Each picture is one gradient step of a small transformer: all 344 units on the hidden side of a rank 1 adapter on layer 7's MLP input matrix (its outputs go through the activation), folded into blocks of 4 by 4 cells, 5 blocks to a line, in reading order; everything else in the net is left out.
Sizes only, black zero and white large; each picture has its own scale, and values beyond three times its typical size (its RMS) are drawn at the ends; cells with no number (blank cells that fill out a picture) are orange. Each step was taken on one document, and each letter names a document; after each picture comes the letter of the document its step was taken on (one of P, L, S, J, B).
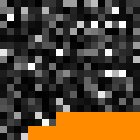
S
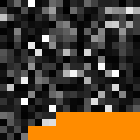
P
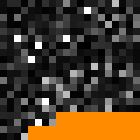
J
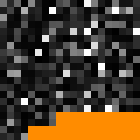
S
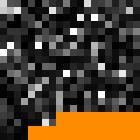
S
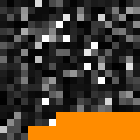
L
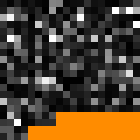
L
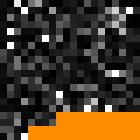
P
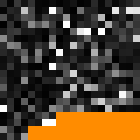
S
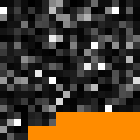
J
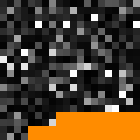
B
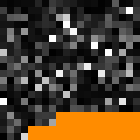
L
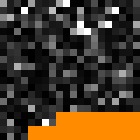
S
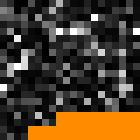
B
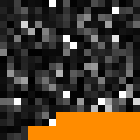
J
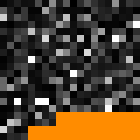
J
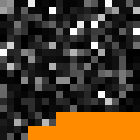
B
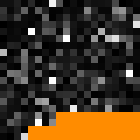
J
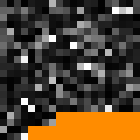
L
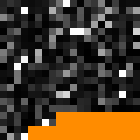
S
